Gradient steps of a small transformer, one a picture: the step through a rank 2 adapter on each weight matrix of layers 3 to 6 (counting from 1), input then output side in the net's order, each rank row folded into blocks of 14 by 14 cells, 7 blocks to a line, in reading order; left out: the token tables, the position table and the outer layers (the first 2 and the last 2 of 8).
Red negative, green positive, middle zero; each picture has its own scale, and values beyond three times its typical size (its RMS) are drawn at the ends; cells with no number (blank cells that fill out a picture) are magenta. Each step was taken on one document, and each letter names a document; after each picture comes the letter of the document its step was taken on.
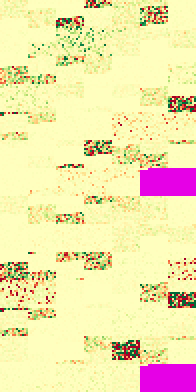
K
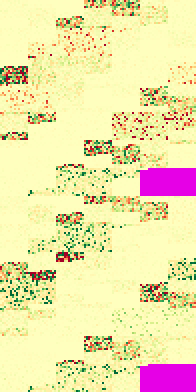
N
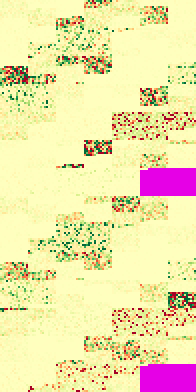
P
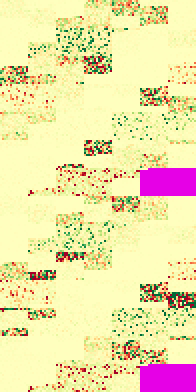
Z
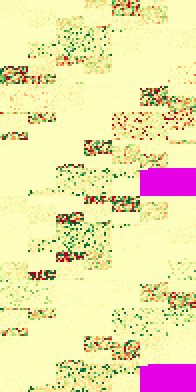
N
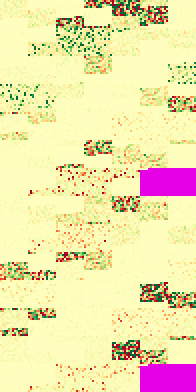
K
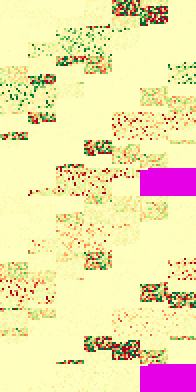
K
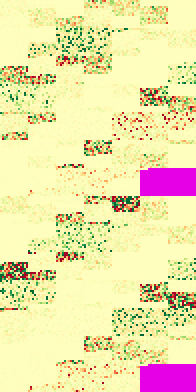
Z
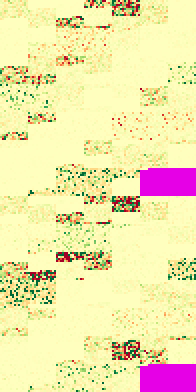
N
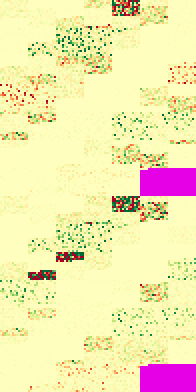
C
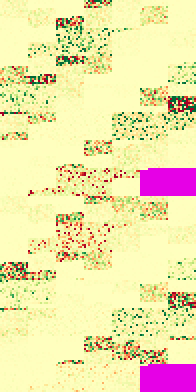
Z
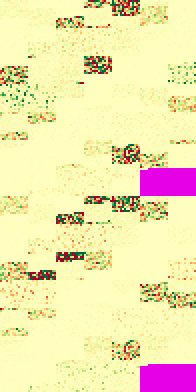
C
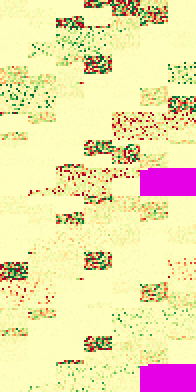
K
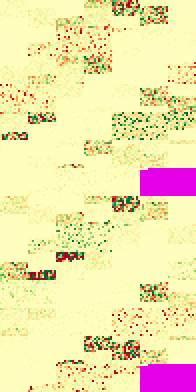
Z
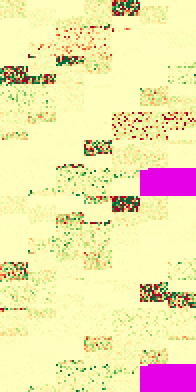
P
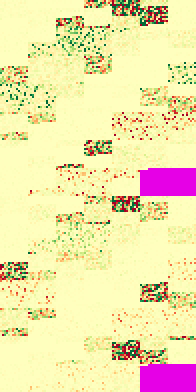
K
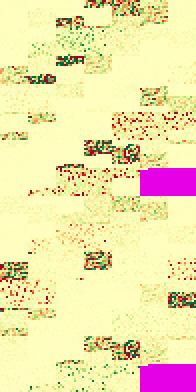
K
